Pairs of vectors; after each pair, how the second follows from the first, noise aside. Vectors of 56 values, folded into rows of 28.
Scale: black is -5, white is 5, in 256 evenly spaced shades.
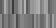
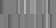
partly zeroed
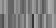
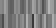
copied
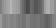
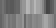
negated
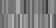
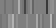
partly zeroed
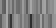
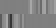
partly zeroed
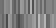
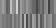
reversed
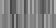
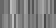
negated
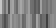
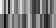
scaled up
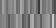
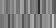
copied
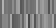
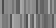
negated
